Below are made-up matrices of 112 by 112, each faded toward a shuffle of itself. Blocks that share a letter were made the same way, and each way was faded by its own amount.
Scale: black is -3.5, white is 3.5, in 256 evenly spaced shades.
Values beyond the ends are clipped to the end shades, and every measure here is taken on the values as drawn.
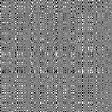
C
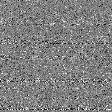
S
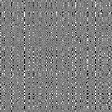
C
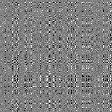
C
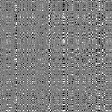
C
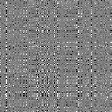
C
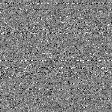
S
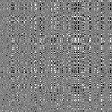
C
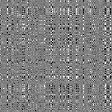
C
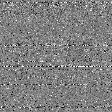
S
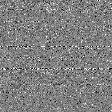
S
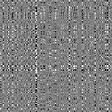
C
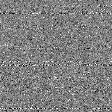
S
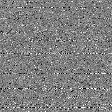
S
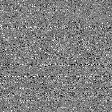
S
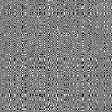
C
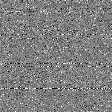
S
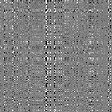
C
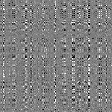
C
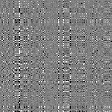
C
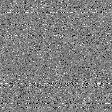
S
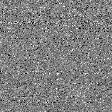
S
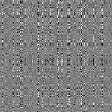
C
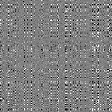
C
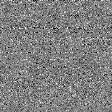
S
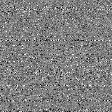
S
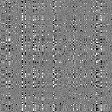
C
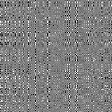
C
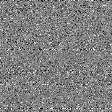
S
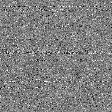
S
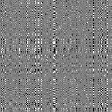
C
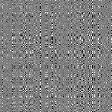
C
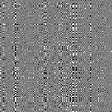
C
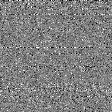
S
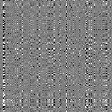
C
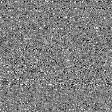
S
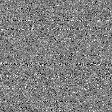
S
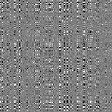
C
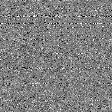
S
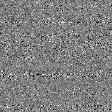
S
